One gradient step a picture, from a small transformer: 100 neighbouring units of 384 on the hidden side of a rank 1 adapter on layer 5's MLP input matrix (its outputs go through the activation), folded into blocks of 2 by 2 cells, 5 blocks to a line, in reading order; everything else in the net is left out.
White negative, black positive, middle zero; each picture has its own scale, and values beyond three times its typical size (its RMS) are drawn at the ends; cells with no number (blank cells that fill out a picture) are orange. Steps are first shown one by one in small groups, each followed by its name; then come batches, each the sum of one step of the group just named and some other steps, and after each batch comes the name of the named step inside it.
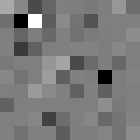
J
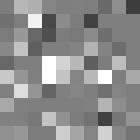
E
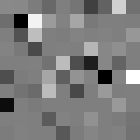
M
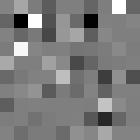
J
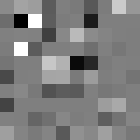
E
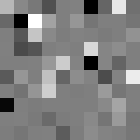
M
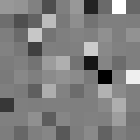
M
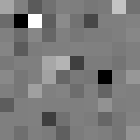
J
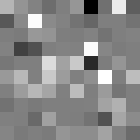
E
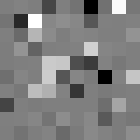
M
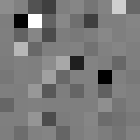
J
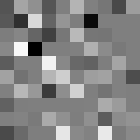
E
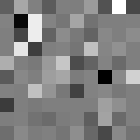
M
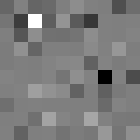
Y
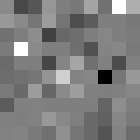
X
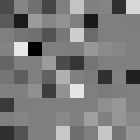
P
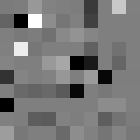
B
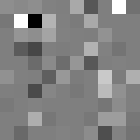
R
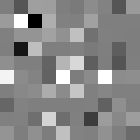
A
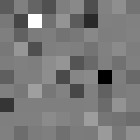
Y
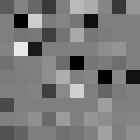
P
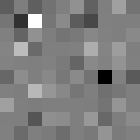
Y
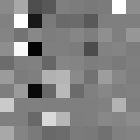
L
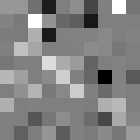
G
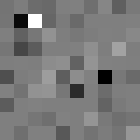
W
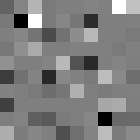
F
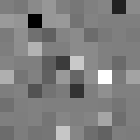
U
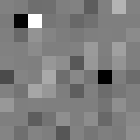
W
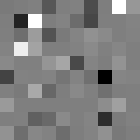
F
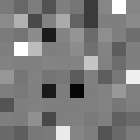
U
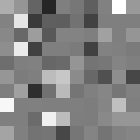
L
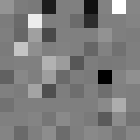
G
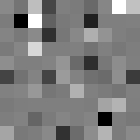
F
